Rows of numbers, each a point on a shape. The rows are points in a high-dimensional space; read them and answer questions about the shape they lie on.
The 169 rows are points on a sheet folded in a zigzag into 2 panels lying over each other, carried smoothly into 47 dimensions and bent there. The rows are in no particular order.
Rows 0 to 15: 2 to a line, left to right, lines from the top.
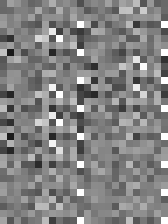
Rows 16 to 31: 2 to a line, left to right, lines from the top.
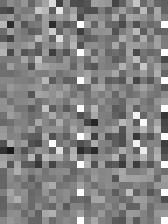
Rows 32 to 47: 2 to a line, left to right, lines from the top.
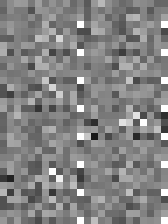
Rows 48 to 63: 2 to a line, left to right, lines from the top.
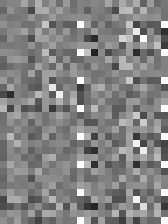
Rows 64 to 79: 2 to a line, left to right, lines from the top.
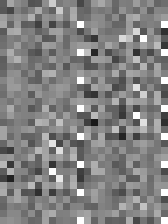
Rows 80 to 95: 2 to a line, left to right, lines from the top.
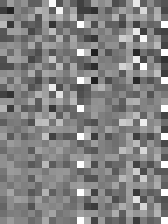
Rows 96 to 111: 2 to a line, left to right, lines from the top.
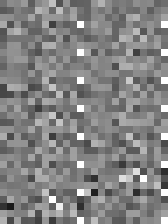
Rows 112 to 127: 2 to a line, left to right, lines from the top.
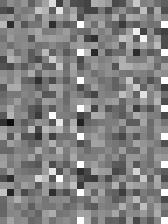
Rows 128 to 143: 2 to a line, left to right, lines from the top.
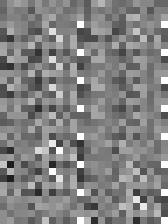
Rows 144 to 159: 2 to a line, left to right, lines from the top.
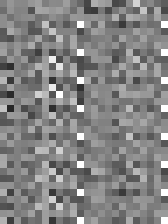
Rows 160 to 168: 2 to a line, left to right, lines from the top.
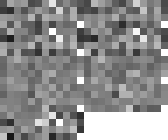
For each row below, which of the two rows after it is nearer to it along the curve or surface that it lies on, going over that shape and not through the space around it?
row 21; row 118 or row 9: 118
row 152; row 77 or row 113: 113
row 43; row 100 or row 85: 85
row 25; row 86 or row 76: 76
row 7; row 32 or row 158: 158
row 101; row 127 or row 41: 127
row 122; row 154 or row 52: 154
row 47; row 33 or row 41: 41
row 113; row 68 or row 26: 26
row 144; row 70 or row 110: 70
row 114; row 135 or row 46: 135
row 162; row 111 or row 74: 74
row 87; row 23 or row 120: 120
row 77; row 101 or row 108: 101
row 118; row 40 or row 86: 86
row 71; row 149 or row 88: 149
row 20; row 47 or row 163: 163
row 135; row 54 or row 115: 54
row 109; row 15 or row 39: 15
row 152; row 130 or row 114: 130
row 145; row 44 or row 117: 44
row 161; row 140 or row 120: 140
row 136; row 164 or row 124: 164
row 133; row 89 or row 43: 43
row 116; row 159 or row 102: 159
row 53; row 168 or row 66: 168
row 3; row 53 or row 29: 29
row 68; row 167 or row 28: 28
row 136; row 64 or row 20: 20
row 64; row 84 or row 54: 54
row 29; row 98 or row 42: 42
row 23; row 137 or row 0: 137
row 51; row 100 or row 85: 85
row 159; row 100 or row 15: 15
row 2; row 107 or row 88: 88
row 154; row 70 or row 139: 70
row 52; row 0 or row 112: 112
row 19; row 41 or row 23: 41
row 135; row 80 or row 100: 80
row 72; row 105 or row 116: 105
